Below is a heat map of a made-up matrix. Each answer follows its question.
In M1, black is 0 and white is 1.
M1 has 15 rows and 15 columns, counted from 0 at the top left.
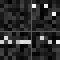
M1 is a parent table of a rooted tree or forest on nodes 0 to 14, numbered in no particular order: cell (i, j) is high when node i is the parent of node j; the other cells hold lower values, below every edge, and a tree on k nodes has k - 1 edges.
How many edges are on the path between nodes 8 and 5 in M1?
4
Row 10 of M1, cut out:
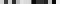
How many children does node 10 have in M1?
8
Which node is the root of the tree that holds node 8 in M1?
9
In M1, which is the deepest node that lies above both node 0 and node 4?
10
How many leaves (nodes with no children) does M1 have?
11
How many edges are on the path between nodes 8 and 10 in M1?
3
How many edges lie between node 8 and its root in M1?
2
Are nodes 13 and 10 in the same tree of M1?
no
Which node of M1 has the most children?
10
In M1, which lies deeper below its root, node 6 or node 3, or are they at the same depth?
node 6
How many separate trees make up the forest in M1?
2
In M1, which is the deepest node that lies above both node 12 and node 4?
10
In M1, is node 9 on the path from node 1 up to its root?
yes
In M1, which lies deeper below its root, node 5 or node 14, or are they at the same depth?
the same depth
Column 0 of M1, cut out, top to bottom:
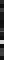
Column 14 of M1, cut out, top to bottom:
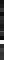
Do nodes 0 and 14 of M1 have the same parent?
yes
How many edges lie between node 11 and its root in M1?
2
